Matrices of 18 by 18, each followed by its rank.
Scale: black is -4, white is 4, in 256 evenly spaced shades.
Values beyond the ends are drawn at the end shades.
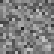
full rank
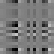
one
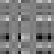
one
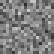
full rank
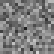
full rank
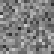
full rank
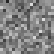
full rank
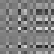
one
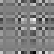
one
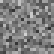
full rank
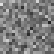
full rank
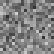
full rank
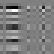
one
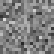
full rank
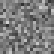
full rank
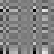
one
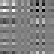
one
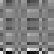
one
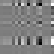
one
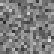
full rank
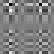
one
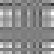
one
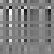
one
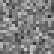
full rank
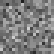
full rank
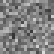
full rank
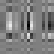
one
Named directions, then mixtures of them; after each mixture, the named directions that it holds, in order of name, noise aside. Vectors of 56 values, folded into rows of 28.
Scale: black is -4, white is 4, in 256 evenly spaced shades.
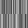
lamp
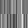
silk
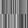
lamp, silk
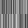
lamp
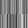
lamp, silk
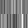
silk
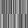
lamp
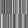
lamp, silk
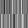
lamp, silk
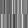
lamp, silk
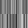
lamp, silk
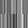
silk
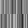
silk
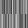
lamp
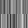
silk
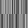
lamp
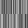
lamp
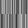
lamp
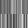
silk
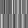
lamp, silk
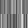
silk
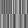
lamp, silk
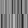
lamp, silk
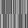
lamp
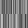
lamp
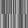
lamp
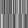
lamp, silk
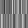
lamp, silk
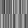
lamp, silk
